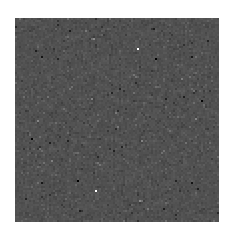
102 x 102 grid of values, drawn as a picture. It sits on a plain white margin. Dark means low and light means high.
Histogram: skewed, a long tail of high values. Seam: none. Grain: fine. Symmetry: a half turn. Slope: none. Average level on the scale: 30%. Odd rows or columns: none. Stripes: none.
